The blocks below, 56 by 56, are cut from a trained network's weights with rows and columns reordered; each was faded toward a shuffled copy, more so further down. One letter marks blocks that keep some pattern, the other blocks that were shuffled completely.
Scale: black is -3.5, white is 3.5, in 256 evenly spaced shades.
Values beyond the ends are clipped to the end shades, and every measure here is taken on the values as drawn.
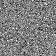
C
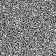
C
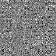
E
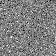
C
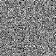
E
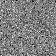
C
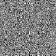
E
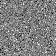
C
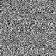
E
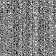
E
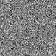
E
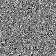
C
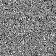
C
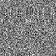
E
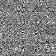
E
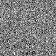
E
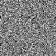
E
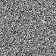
C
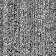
E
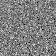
C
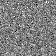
C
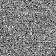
C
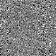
E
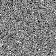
C
